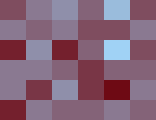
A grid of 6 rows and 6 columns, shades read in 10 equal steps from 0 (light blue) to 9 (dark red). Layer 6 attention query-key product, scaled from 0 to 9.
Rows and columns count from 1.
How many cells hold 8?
3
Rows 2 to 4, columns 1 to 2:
4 5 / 8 3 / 4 4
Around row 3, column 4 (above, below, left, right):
6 7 8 0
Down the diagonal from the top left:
6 5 8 7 9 5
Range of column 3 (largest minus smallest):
5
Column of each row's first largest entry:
1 4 1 4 5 1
